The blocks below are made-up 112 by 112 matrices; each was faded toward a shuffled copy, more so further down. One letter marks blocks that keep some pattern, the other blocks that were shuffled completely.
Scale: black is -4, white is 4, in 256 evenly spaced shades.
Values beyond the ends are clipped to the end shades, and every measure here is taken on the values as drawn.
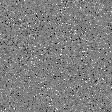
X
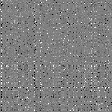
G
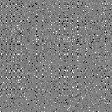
G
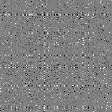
G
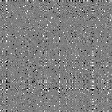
G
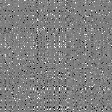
G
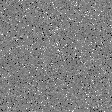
X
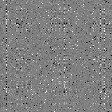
G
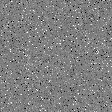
X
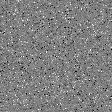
X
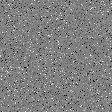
X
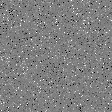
X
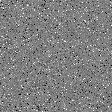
X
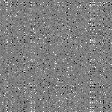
G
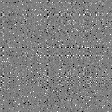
G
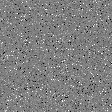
X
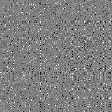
G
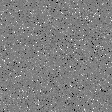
X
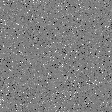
X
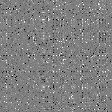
G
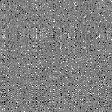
G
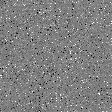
X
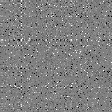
G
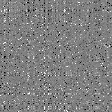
G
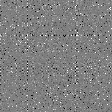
G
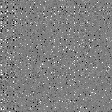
G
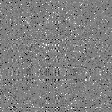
G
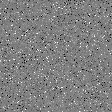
X
